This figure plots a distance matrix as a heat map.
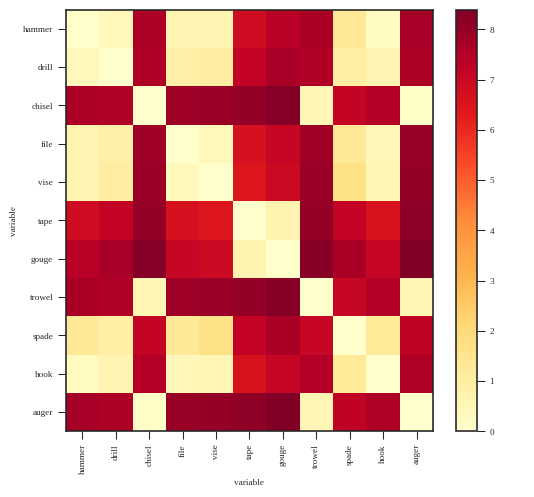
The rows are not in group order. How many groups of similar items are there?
3
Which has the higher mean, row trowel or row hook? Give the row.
trowel
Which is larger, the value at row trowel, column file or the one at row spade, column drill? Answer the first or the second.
the first
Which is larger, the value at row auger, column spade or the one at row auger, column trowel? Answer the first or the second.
the first
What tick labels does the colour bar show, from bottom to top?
0, 1, 2, 3, 4, 5, 6, 7, 8
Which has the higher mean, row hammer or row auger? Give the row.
auger
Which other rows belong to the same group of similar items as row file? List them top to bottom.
hammer, drill, vise, spade, hook
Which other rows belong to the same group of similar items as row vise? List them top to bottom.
hammer, drill, file, spade, hook
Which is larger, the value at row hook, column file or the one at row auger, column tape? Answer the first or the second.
the second
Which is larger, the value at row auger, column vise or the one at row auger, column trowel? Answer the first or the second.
the first
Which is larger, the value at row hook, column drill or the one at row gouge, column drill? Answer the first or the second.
the second
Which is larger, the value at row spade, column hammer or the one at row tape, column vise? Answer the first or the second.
the second
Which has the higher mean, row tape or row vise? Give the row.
tape
